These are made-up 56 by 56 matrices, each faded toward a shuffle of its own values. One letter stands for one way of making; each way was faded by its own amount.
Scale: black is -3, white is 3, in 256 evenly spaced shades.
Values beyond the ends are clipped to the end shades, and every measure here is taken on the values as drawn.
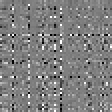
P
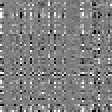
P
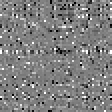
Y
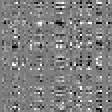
P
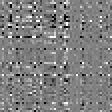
P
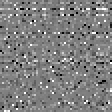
Y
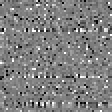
Y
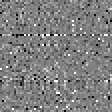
Y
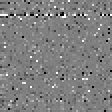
Y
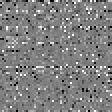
Y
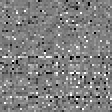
Y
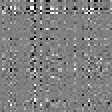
P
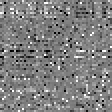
Y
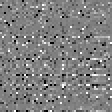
Y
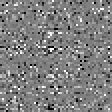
Y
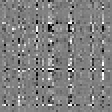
P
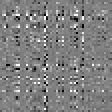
P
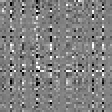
P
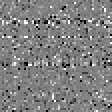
Y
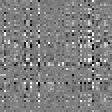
P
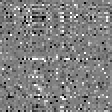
Y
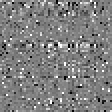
Y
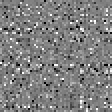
Y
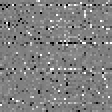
Y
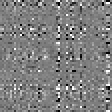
P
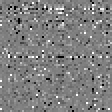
Y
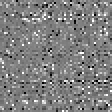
Y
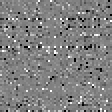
Y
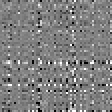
P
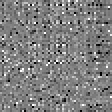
Y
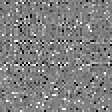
Y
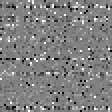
Y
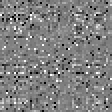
Y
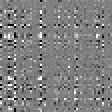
P
